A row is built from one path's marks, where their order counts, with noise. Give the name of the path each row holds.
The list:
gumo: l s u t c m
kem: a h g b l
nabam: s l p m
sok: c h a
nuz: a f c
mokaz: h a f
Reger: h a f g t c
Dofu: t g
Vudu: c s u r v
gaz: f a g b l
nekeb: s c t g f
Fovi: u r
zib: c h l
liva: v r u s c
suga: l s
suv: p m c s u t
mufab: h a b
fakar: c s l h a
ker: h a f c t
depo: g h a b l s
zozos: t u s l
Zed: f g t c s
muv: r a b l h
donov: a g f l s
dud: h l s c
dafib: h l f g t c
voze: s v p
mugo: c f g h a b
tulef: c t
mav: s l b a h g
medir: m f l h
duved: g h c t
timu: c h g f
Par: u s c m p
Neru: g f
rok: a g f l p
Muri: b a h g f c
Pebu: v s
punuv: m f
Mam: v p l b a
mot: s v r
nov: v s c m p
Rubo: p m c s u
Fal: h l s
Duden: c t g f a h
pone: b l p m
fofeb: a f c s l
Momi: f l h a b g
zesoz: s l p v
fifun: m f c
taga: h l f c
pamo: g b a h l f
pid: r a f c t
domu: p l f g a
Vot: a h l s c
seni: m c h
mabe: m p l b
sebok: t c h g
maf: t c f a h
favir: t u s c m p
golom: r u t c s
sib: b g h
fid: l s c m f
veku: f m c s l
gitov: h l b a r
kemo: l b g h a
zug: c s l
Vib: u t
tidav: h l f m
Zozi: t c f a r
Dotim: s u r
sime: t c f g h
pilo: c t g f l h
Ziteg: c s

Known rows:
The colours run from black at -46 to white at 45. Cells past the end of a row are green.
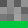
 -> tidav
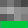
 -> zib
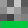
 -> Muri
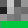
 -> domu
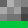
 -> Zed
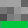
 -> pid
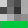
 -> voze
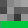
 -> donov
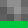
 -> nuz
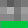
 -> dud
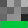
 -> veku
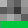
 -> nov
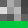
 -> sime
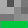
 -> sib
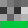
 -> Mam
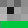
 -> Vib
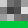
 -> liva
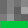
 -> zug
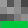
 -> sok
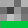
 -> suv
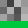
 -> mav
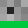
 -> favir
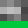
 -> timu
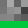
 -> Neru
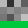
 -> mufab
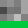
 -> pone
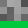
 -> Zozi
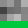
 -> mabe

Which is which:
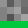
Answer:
mokaz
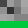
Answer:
gumo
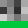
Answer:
zesoz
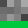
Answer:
fid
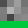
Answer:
Momi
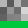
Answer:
muv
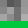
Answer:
Fal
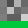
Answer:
kem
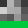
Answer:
pilo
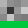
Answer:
golom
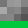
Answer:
nekeb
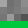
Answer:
Ziteg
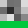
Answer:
Dotim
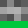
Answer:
taga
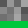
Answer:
medir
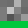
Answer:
pamo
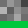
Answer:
tulef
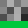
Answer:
fifun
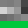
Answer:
duved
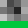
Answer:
Pebu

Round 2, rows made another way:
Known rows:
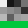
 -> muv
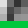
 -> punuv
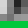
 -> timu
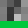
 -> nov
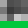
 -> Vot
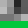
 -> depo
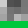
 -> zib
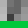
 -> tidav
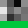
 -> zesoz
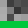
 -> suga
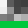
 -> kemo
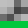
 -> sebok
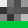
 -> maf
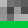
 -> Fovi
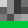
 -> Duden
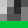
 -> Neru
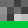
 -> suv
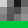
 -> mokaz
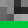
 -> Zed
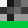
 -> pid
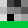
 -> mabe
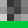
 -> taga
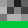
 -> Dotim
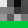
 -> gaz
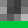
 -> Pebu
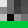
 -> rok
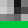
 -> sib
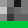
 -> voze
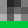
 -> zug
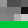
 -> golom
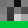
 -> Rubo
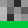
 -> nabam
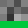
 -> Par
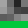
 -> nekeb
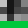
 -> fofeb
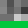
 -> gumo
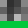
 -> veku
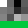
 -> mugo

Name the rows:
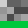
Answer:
pilo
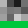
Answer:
gitov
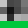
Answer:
fifun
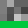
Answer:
favir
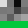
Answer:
mufab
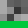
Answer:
dafib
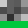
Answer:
ker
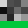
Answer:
Zozi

